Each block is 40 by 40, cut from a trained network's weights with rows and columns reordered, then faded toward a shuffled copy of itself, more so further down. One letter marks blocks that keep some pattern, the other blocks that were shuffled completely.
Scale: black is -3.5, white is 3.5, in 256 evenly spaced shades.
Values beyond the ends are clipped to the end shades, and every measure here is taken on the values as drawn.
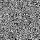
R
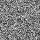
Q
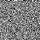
R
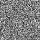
R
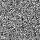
Q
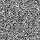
Q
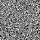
R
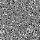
R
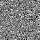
R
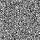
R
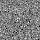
Q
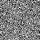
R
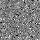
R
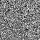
Q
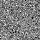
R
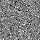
R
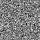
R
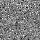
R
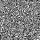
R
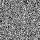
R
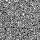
Q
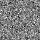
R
